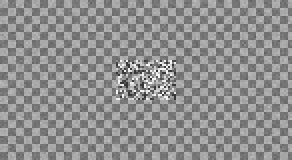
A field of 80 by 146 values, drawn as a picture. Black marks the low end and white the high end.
A checkerboard runs through the table. Values change most from cell to cell in the centre. In the centre lies a patch that is rougher than the rest.
